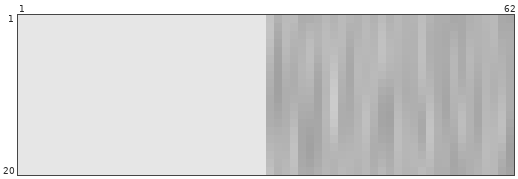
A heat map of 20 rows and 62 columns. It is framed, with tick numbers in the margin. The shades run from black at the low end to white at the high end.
It is made of 1 by 2 panels. Panel 1,1: very high, flat. Panel 1,2: high, streaked downward, faint in contrast.
